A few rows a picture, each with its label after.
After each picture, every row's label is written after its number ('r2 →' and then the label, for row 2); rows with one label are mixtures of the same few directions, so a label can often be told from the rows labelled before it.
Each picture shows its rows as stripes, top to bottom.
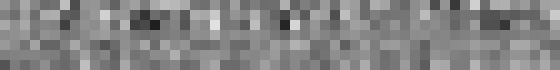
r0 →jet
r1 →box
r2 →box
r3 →box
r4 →box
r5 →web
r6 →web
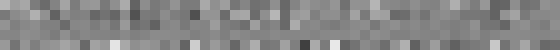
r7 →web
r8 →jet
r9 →box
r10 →jet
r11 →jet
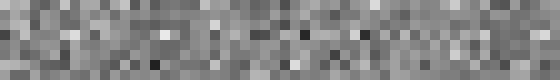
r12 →web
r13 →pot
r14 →box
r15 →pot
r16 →jet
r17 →jet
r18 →box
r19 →pot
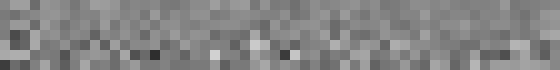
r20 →box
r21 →box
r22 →pot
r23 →box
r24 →pot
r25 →box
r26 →web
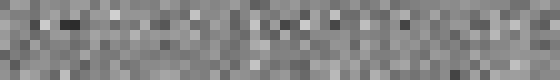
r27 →pot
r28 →jet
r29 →pot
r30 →jet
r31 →pot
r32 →web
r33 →pot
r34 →jet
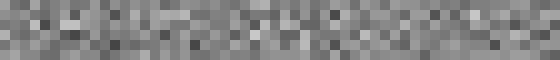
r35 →pot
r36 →jet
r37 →pot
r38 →pot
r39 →jet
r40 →box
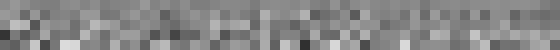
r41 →box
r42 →pot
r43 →box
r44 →web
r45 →pot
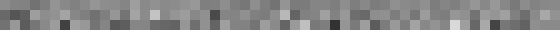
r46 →jet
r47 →box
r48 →jet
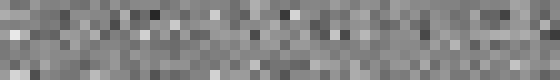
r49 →pot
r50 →box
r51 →web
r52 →box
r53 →jet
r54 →web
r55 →pot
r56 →box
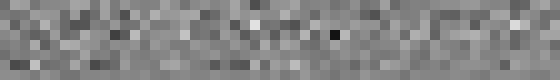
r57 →pot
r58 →web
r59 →pot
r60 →jet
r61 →pot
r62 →web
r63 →box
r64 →pot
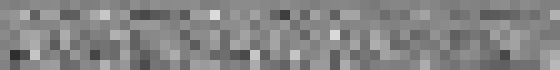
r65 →web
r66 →box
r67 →box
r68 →jet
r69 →jet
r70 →box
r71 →box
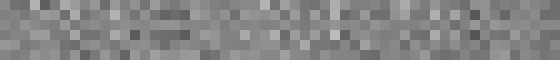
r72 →pot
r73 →jet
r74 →jet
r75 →jet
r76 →pot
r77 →web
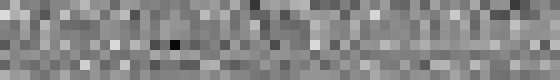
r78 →pot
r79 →web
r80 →pot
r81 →pot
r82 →web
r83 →web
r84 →web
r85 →web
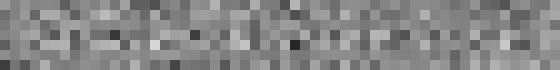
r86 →box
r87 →box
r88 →pot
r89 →jet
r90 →box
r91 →jet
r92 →web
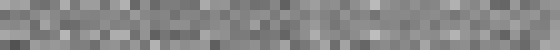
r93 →web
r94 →web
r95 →pot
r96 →web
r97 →box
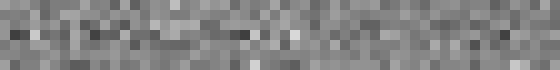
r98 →web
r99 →pot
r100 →web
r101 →box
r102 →jet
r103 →jet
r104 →pot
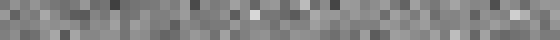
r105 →jet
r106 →pot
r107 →web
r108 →jet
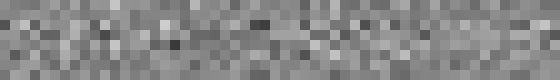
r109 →jet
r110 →jet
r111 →pot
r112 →box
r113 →web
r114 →pot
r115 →jet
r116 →pot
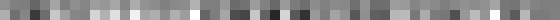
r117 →jet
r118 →jet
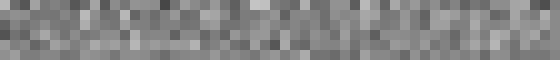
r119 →pot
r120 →web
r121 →web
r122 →web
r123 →jet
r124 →pot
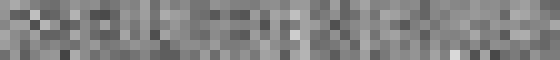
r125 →box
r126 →box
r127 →pot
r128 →box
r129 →pot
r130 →jet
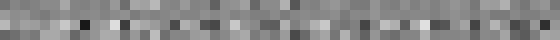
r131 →box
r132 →web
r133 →web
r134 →box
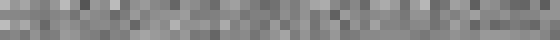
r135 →web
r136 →jet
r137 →web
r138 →box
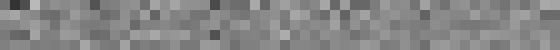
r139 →box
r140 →box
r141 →jet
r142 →box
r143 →web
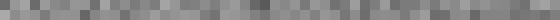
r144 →pot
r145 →web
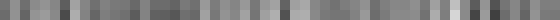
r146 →jet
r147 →jet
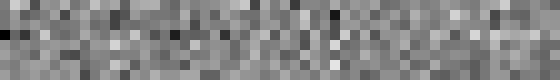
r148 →box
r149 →jet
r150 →jet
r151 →web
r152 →jet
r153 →pot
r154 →jet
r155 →web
